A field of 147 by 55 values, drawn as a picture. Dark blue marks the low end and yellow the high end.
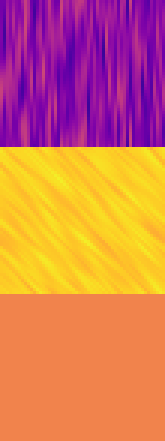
The table splits into 3 rows of 1 panel. Panel 1,1: low, streaked downward. Panel 2,1: very high, slanting down to the right, faint in contrast. Panel 3,1: high, flat.
